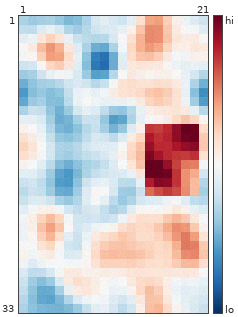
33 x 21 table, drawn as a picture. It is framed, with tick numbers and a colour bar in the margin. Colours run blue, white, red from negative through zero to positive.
The texture is blotchy. Values change most from cell to cell in the middle right. An odd patch, higher than its surroundings, sits in the middle right. The middle right is the ninth with the highest average.
